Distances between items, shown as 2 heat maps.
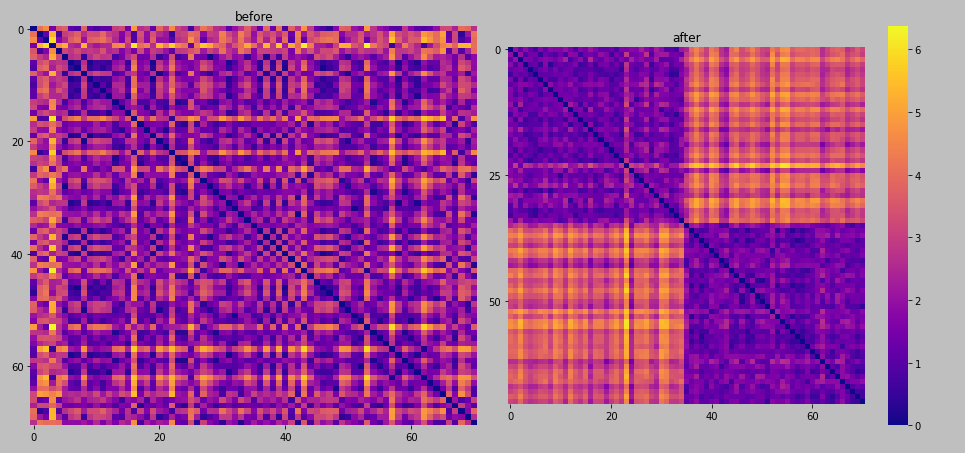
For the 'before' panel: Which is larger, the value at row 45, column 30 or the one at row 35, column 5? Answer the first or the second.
the first
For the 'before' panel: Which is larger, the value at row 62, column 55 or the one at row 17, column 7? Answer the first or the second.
the first
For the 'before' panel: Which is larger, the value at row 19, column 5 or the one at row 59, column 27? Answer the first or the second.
the first
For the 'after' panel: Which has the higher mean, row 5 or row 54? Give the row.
54
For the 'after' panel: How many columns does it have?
71
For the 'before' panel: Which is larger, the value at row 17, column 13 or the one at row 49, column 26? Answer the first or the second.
the second
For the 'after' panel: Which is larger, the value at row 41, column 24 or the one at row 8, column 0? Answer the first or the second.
the first
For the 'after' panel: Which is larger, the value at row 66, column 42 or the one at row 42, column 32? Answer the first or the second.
the second
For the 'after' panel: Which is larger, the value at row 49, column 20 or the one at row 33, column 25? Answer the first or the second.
the first
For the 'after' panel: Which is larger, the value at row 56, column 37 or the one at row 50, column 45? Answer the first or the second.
the second
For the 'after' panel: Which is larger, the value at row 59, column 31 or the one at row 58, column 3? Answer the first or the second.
the first
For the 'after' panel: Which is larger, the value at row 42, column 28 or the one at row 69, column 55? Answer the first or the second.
the first
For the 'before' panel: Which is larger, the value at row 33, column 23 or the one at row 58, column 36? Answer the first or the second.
the first
